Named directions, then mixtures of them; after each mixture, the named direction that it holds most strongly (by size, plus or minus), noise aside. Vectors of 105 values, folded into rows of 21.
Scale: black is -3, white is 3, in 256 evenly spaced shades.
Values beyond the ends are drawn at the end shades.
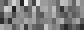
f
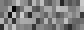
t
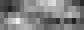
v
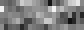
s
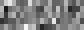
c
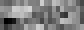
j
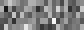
c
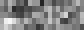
j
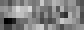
j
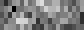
t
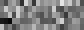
f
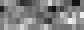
s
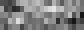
s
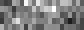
f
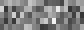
c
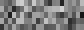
t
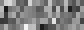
c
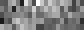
f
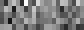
f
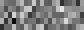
t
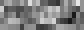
s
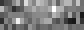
s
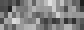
v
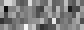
c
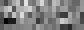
j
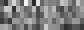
f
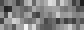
v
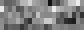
s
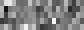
c
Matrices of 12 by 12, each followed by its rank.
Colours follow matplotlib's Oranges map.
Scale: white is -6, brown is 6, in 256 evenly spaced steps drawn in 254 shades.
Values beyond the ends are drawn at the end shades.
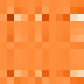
one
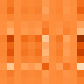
one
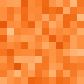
full rank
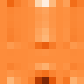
one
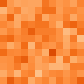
full rank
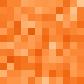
full rank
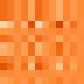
one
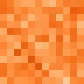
full rank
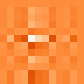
one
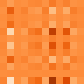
one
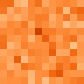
full rank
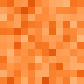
full rank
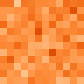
full rank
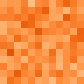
full rank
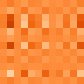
one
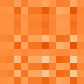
one
